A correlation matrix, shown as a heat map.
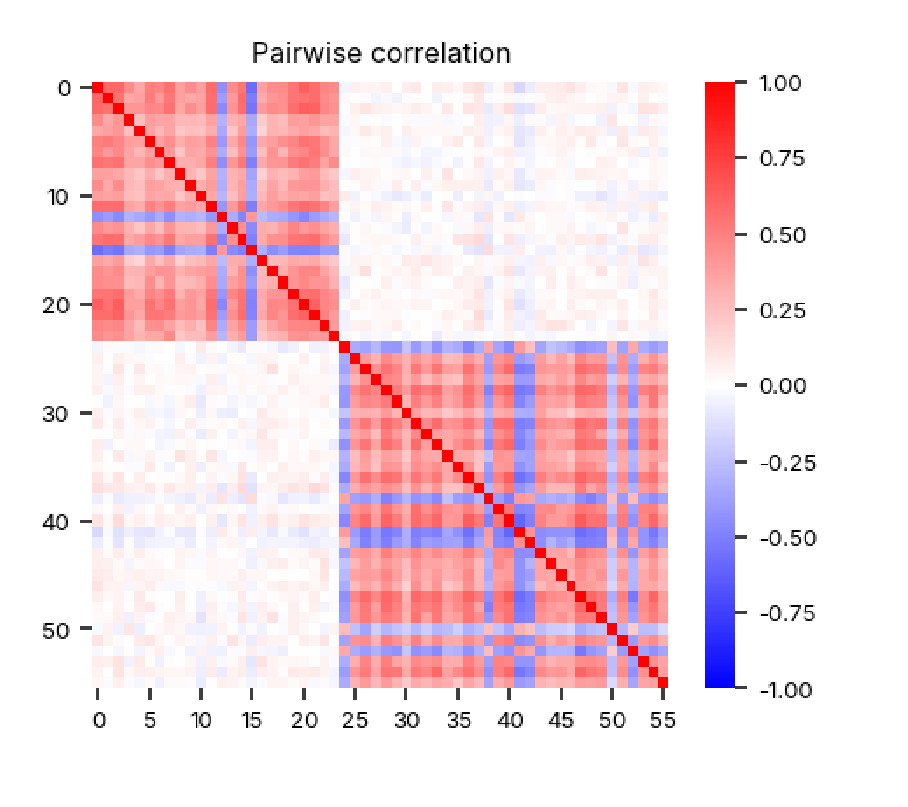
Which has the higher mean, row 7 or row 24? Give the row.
7
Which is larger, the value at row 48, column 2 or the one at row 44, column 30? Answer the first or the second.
the second
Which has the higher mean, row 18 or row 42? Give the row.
18
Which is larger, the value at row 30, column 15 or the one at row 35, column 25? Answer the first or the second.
the second
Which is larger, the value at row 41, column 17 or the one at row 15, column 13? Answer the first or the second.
the first
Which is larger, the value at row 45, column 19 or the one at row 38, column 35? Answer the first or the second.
the first
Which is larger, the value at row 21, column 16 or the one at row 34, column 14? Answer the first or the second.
the first
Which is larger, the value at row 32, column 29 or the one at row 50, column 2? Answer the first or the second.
the first
